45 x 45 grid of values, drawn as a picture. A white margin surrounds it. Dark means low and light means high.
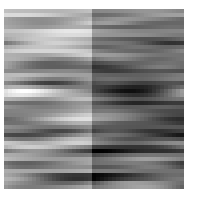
Seam: vertical, 50% of the way across, the left part higher. Average level on the scale: 50%. Histogram: bell-shaped. Ninth with the lowest average: middle right. Grain: streaks across.
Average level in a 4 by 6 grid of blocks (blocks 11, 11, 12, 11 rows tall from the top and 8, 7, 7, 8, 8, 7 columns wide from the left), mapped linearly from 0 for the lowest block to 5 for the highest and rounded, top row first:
555222
433001
234100
322011
